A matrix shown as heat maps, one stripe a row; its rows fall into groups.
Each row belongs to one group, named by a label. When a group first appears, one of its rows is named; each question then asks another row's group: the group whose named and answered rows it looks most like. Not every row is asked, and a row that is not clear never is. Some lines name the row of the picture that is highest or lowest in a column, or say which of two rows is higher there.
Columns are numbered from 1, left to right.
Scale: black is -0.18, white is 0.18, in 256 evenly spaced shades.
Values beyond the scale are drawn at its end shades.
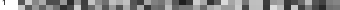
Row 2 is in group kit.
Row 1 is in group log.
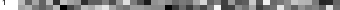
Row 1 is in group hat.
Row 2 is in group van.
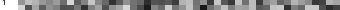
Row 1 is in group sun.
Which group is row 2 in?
kit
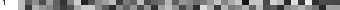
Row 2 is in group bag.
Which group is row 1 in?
kit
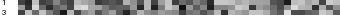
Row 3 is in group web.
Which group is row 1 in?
bag
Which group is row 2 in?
bag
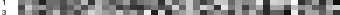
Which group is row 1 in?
kit
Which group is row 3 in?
van
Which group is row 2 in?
log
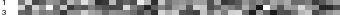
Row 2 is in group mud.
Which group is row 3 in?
bag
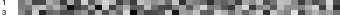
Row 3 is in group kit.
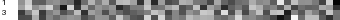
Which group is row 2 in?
web
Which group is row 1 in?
van
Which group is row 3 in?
log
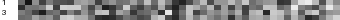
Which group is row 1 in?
bag
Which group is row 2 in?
sun
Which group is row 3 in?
kit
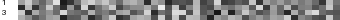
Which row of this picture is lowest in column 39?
3
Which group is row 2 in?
web
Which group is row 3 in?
mud
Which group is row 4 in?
web
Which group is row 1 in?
van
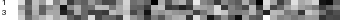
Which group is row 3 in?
kit
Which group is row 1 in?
mud
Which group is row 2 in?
hat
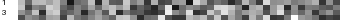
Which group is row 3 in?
kit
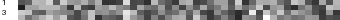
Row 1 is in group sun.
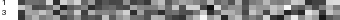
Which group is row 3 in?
log
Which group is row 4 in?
hat
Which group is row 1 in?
sun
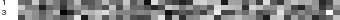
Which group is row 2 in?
kit
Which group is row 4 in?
log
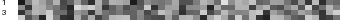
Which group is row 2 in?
bag
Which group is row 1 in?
log
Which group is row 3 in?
log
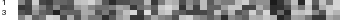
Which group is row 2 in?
bag
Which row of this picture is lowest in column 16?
1
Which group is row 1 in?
bag
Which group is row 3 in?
bag
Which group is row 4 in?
sun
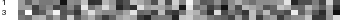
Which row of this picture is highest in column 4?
4
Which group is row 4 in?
sun
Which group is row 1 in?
web
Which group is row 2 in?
web
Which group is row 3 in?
van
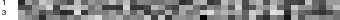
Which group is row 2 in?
sun
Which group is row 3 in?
kit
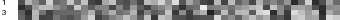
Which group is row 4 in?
bag
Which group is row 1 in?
web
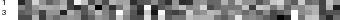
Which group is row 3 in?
hat
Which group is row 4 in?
hat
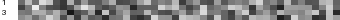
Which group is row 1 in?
web
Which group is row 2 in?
bag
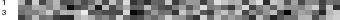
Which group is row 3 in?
sun
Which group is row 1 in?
kit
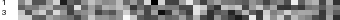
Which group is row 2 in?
log
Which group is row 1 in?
van
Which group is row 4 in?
van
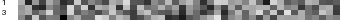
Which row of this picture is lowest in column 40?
3
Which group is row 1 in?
kit
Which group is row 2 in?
web
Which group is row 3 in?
web
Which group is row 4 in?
hat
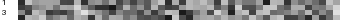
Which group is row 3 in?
bag
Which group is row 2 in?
sun
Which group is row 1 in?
log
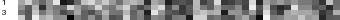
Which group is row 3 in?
hat
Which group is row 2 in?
hat
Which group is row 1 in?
van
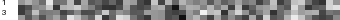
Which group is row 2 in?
sun
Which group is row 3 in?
hat
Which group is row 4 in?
hat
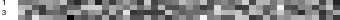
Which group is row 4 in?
mud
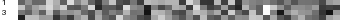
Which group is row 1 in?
web
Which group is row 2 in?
mud
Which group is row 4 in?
log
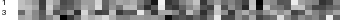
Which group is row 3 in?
web
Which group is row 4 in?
van
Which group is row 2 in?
van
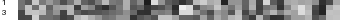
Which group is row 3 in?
sun
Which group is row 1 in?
hat
